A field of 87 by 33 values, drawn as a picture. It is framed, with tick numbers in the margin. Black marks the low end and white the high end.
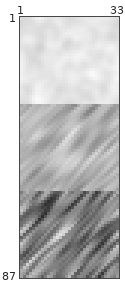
It is made of 3 by 1 panels. Panel 1,1: very high, blotchy, faint in contrast. Panel 2,1: high, slanting up to the right. Panel 3,1: middling, slanting up to the right, strong in contrast.
